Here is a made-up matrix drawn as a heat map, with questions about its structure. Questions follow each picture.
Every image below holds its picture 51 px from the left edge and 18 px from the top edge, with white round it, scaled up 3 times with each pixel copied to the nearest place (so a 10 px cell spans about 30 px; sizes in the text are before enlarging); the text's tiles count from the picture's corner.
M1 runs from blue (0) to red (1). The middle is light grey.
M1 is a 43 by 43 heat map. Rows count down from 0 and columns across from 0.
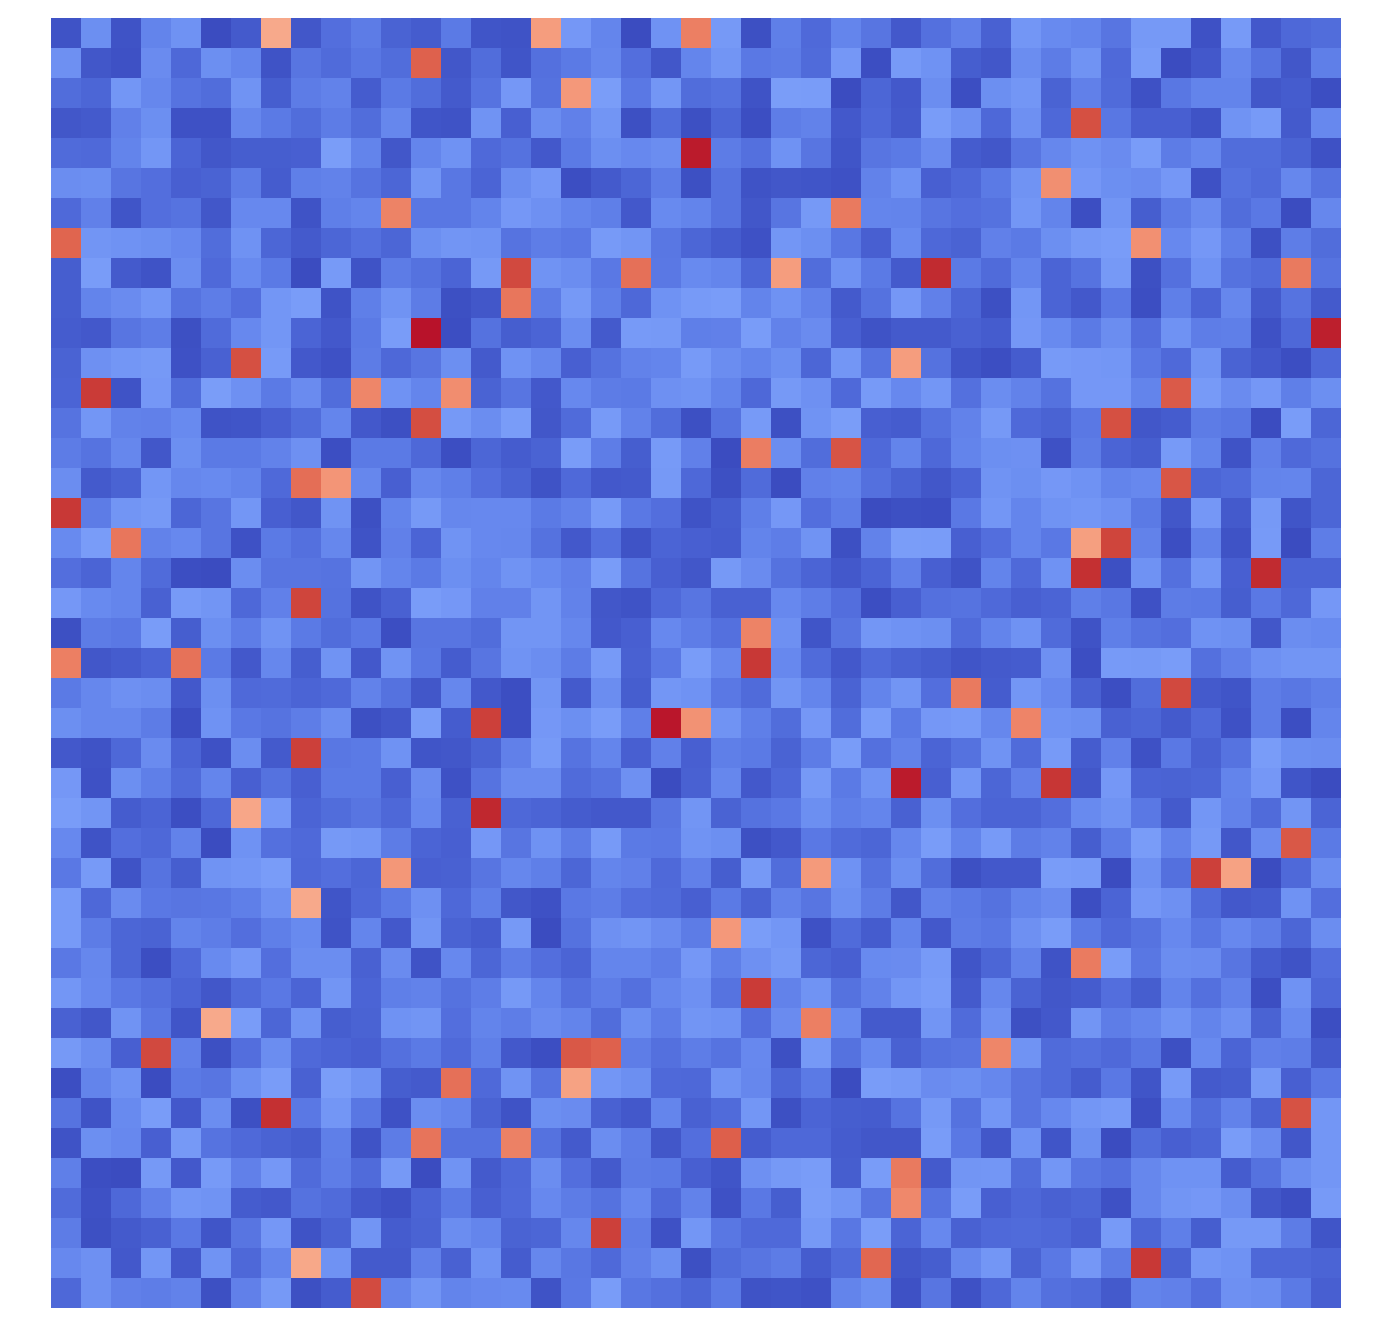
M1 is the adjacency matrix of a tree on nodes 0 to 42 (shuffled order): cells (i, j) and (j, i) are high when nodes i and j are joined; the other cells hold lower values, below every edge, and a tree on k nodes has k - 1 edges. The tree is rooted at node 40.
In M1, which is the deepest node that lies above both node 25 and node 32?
23
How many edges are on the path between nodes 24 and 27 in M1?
3
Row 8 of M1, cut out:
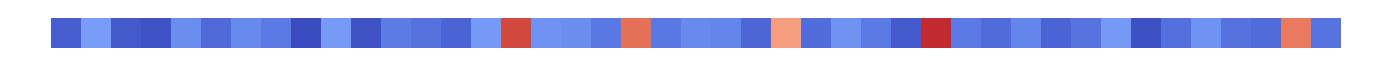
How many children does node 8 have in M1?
4
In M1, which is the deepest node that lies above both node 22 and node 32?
37
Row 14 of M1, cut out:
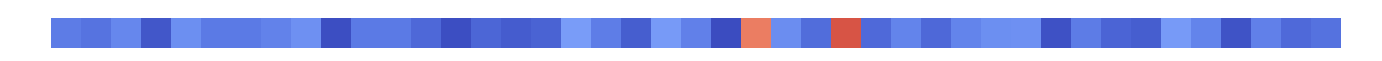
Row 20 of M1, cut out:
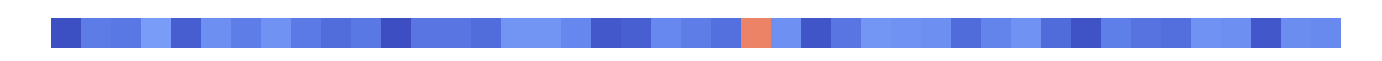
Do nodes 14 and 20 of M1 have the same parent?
yes
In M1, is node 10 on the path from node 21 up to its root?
no
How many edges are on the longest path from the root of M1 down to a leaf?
23
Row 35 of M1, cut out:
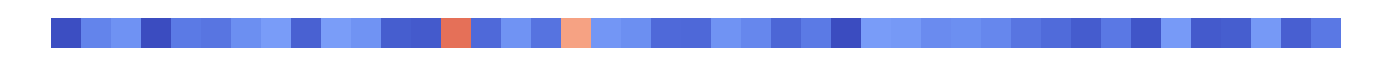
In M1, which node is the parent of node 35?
17
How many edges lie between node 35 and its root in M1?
4
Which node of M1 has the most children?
8
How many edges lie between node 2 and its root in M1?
4
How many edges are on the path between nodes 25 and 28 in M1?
1
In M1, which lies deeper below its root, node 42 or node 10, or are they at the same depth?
node 42
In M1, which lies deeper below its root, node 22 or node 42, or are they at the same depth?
the same depth
